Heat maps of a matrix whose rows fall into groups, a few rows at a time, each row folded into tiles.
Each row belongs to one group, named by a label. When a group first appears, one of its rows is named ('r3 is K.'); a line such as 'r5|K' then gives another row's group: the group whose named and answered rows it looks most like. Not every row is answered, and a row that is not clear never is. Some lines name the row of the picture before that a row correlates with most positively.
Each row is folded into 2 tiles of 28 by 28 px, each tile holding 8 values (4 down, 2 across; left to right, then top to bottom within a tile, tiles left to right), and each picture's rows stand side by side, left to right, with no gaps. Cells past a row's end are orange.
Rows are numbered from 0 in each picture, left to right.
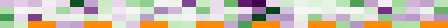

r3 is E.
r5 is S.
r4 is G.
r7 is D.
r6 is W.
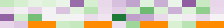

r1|E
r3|E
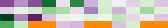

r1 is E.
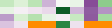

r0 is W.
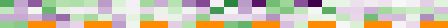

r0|D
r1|W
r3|G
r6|G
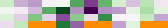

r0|G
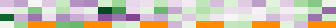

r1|D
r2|D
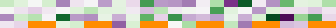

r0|S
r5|S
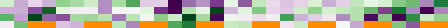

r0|G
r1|W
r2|W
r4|E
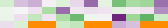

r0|G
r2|W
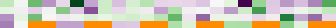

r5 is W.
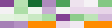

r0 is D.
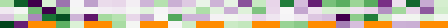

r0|W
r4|E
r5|D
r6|W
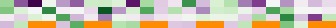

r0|G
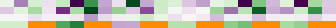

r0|E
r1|E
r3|D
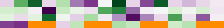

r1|G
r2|D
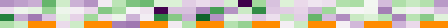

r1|G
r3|G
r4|E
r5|G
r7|W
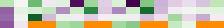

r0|S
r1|E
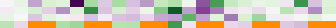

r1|E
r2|D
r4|S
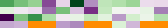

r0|W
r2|W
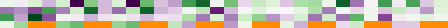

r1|E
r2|E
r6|S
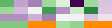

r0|D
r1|E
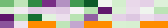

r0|W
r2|D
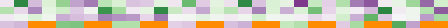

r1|D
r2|D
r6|G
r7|W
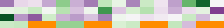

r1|D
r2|E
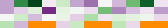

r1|G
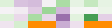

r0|G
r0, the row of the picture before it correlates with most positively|1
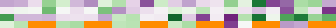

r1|D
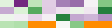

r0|E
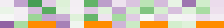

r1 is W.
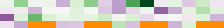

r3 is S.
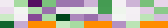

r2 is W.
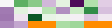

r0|S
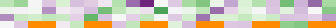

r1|G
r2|G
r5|D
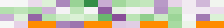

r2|W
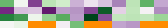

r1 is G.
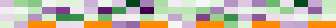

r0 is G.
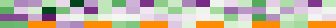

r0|D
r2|D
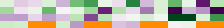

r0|D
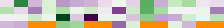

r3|W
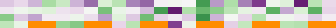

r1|D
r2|G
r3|S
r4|G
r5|E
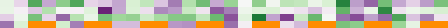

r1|W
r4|S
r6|D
